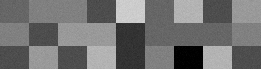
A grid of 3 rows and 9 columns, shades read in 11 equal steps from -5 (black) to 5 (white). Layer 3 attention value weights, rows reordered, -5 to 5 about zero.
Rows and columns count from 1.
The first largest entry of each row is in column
5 3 4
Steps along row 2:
down up same down up same same up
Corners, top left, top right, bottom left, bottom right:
-1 1 -2 -2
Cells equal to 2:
3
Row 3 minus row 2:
-2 3 -3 1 0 1 -4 3 -2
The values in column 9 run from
-2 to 1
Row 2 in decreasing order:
1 1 0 0 -1 -1 -1 -2 -3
